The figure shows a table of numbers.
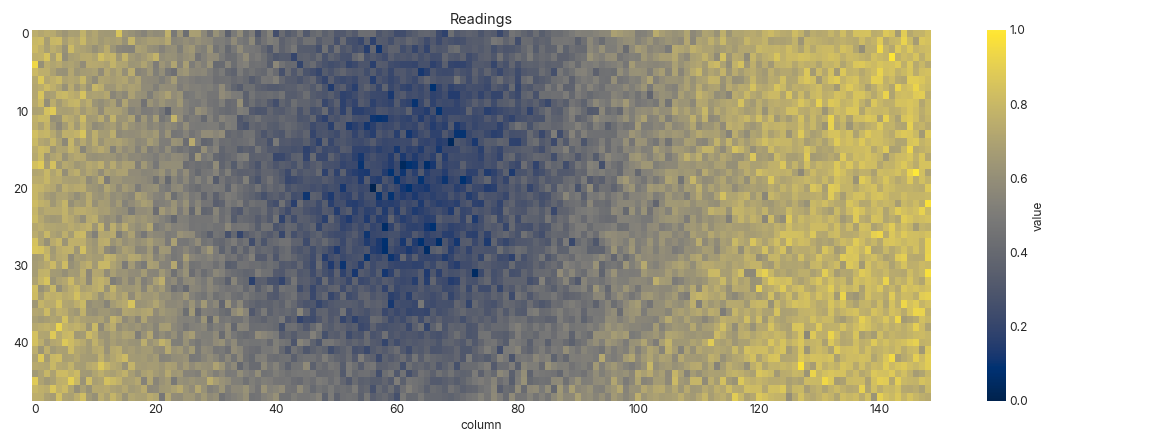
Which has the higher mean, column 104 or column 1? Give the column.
1
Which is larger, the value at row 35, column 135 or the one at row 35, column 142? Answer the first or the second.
the second
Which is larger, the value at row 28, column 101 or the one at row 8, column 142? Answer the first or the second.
the second
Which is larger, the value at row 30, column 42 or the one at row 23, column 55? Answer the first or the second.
the first
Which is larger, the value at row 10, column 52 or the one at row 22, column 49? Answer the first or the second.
the first
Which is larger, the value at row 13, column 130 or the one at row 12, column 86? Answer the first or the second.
the first
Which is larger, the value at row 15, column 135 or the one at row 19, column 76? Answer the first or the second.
the first
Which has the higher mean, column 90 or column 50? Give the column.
90
